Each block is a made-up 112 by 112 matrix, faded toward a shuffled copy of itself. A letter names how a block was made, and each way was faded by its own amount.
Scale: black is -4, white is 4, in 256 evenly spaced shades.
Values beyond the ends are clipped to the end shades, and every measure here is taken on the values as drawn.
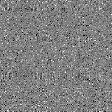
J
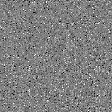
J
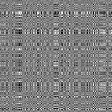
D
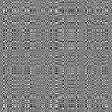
D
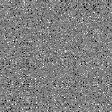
J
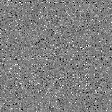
J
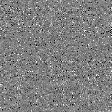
J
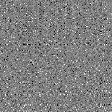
J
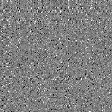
J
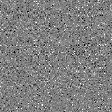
J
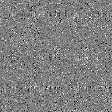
J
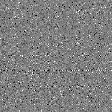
J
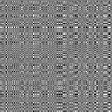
D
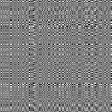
D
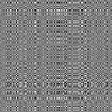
D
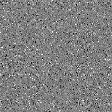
J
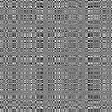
D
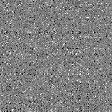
J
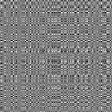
D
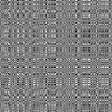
D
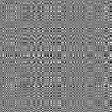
D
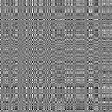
D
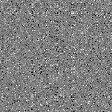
J
